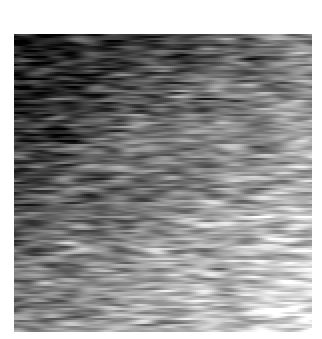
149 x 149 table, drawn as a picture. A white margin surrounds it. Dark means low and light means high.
Slope: up to the bottom right. Grain: streaks across. Ninth with the lowest average: top left. Histogram: bell-shaped. Ninth with the highest average: bottom right. Mirror symmetry: none.
